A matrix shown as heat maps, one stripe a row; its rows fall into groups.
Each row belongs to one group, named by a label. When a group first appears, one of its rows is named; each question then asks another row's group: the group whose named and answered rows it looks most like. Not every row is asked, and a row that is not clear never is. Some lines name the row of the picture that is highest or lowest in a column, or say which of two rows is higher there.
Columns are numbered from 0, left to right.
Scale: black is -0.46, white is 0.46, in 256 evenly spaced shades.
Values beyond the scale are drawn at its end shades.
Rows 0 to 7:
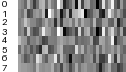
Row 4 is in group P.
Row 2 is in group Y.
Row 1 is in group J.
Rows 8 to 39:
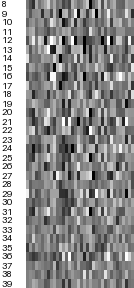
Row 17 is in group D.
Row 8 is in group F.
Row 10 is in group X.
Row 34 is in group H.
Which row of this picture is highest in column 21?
22
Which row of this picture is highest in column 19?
38
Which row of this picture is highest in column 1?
22
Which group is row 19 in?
Y
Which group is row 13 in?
P
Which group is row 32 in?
Y
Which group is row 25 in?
F
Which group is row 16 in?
X
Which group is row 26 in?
Y
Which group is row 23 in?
D
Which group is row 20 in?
F
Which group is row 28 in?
D
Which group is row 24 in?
X
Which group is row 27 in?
J
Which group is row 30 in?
X
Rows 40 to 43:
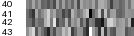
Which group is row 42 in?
D
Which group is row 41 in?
F
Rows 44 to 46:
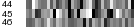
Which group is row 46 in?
P
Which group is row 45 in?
J
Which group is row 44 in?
H
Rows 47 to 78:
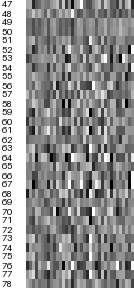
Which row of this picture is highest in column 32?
53
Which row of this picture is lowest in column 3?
64
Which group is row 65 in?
J
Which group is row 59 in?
F
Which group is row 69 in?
Y
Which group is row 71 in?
F
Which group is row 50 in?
X
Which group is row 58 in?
Y
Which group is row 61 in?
F
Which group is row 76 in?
H
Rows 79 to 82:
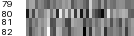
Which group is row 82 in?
P
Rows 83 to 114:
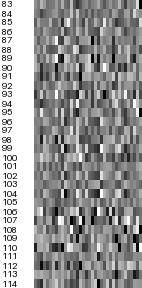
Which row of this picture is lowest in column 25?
107
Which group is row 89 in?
P
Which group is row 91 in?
X
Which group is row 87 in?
P
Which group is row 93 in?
H
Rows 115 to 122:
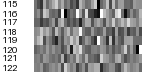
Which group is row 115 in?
F
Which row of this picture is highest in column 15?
118
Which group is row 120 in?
H
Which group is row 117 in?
X
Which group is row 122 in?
J
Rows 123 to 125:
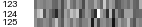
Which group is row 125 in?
P
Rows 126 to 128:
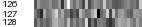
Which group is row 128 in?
D
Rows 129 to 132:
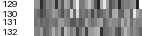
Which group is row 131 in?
X
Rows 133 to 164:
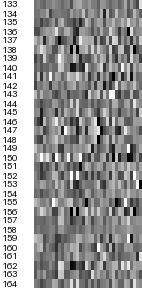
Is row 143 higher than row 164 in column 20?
Yes
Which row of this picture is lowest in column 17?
155
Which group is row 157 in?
X
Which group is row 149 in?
P
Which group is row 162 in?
X
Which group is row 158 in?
X
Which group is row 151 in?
X
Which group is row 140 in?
X
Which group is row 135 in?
X
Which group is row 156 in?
Y
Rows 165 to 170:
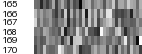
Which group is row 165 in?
X
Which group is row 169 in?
H
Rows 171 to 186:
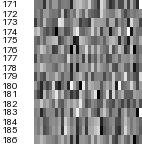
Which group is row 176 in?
Y
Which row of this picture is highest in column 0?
174
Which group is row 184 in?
J
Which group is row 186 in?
Y
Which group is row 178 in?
Y
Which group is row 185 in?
J
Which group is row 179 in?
H
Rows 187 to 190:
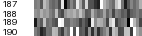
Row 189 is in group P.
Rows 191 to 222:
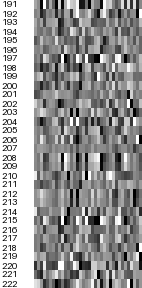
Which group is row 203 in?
Y
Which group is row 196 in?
J
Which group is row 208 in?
J
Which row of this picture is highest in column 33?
204
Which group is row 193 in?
P
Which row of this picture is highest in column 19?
222
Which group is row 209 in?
J
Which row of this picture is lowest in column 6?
220
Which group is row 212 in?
Y
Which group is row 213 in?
Y
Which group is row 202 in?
P
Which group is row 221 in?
F
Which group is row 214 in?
D
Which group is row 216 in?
P
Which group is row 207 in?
Y
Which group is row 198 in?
X
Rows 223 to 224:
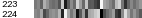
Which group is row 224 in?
J
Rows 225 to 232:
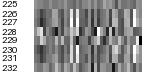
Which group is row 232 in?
P
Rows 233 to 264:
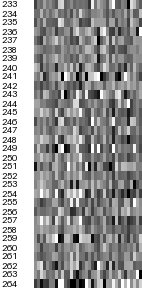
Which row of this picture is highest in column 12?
255
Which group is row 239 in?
F
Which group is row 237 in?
F
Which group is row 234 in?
H
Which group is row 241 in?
J
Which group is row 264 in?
X
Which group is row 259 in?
P
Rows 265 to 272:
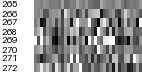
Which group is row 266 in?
J
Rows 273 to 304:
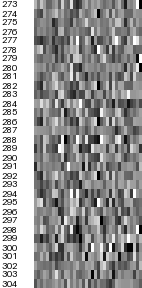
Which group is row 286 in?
F
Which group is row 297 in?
J
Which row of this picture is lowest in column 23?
301
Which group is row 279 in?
H
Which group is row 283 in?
X
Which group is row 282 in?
F
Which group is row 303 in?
P
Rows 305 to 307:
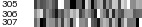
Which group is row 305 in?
X
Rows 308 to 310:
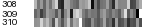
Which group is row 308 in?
P
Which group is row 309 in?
H
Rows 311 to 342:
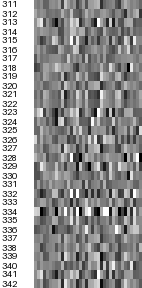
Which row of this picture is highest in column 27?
336
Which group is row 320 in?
J
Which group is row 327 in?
J
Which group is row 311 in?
J
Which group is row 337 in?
J
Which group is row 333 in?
Y
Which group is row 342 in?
J
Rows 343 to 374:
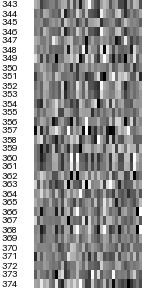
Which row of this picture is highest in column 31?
357
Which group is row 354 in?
F
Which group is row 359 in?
X
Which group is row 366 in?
H
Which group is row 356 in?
Y
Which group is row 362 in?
Y
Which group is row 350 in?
Y
